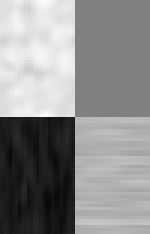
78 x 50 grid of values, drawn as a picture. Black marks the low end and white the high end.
It is made of 2 by 2 panels. Panel 1,1: very high, blotchy, faint in contrast. Panel 1,2: middling, flat. Panel 2,1: very low, streaked downward, faint in contrast. Panel 2,2: high, streaked across, faint in contrast.
